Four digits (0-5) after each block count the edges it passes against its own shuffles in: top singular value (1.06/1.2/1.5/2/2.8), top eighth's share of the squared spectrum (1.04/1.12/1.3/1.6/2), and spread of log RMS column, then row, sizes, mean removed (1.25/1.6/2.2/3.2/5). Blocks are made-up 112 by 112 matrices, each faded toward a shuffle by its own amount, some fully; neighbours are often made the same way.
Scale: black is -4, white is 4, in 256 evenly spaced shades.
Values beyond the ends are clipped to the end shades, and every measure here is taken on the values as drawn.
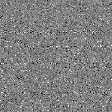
4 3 1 3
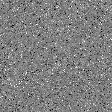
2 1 0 0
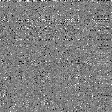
4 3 1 3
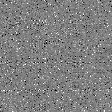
4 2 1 1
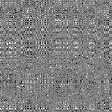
5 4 3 3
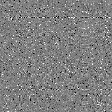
4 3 1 2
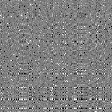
5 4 2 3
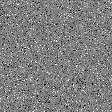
2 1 0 0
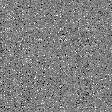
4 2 1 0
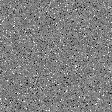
2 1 0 0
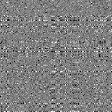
5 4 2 3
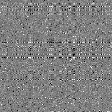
5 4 2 3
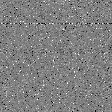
3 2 0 1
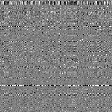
5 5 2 4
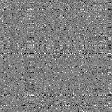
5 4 2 3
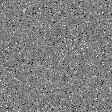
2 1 0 0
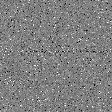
3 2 0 1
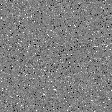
2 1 0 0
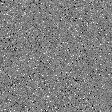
0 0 0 0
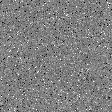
1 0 0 0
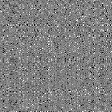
5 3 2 2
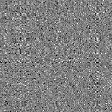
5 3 2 2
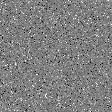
2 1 0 0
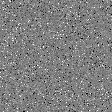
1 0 0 0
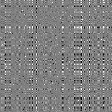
5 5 4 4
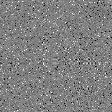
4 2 1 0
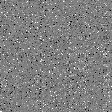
3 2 1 1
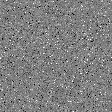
0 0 0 0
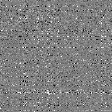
2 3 3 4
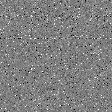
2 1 1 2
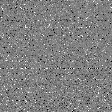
2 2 1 2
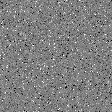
0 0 0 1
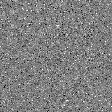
3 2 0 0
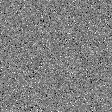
2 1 0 0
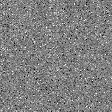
3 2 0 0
